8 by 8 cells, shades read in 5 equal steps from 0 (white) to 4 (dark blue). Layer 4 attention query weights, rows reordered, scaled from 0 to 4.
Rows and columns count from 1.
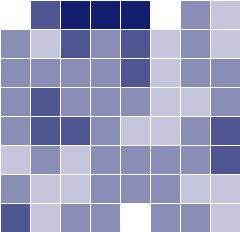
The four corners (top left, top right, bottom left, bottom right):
0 1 3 1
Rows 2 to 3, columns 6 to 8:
1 2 1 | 1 2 2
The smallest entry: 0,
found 3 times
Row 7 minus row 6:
1 -1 0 0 0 0 -1 -2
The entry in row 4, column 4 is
2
